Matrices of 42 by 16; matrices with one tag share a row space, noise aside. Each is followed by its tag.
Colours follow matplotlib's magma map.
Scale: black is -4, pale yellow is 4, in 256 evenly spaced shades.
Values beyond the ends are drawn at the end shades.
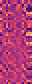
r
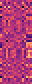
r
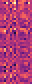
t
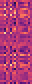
t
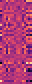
r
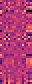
r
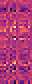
t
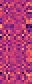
r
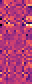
r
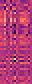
t
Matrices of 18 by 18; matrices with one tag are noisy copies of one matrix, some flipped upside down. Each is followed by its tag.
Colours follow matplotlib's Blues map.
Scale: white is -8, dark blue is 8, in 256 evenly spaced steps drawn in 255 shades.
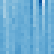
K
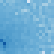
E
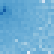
E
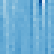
K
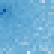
E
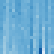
K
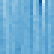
K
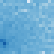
E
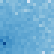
E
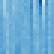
K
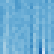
K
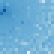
E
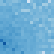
E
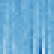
K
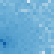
E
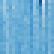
K
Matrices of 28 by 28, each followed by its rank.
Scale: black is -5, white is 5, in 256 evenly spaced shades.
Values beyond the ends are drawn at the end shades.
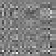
three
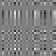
one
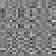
three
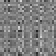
three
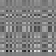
one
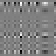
one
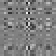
two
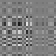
one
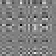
two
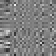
three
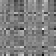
two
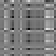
one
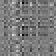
three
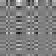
one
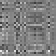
two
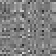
three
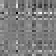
two
